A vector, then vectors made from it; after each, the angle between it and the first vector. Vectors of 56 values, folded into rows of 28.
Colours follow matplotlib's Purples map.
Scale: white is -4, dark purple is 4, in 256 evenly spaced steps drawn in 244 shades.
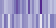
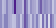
partly aligned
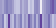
nearly opposite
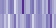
orthogonal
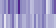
orthogonal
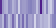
partly aligned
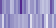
orthogonal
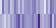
orthogonal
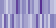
nearly parallel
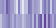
partly opposed
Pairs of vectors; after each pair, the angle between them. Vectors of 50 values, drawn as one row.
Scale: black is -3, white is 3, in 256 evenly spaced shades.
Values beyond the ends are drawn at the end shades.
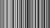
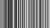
nearly opposite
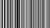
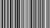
nearly parallel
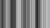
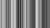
nearly opposite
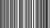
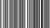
orthogonal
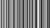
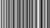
nearly parallel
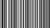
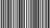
partly opposed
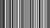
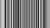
nearly opposite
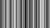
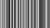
partly opposed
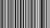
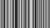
orthogonal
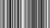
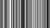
nearly opposite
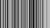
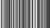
partly opposed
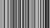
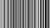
nearly parallel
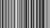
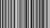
nearly parallel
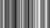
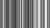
nearly parallel
